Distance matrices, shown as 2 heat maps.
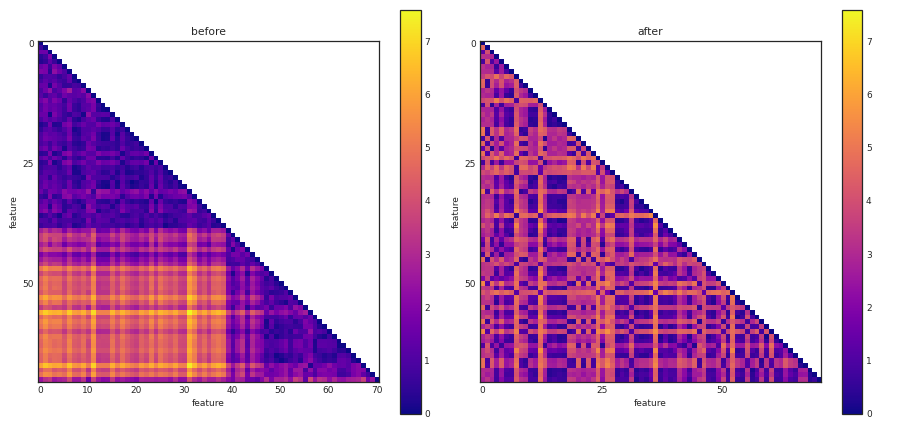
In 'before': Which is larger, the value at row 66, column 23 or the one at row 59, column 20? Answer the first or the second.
the first
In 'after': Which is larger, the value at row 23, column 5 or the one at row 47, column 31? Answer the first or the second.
the second
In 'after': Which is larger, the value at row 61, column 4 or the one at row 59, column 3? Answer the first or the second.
the first
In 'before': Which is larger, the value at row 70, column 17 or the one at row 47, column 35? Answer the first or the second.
the second
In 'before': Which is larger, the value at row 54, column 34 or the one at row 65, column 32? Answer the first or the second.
the second
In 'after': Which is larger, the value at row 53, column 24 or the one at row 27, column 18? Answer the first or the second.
the first
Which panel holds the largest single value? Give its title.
before
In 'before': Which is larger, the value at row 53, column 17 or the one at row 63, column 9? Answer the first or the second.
the first
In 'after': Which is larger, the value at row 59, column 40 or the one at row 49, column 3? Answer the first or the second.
the second
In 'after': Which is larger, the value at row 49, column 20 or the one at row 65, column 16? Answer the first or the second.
the first
